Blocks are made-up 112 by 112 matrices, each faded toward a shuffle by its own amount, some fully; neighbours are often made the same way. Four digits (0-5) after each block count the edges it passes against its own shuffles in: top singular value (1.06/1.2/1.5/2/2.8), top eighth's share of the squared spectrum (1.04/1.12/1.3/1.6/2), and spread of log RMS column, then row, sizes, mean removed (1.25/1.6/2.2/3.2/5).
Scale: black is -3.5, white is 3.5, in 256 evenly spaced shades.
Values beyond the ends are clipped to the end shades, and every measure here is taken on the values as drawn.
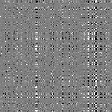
5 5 4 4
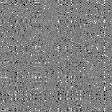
5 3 3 2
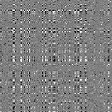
5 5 4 4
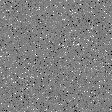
0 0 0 0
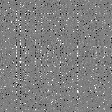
5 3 2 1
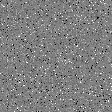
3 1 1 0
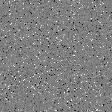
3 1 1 0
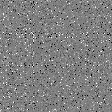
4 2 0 1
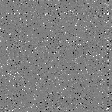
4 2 1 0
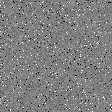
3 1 0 0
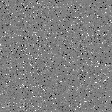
3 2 1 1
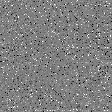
3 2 1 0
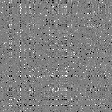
5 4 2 2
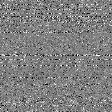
2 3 0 4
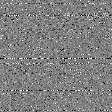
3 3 0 3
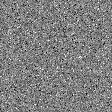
0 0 0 0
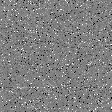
2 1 0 1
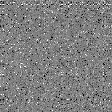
4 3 1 2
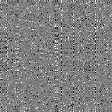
5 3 3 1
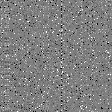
4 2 1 0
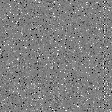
4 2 1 0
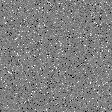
0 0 0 0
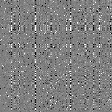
5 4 3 3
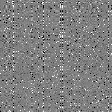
5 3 3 2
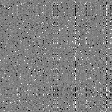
5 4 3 2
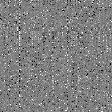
4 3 2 1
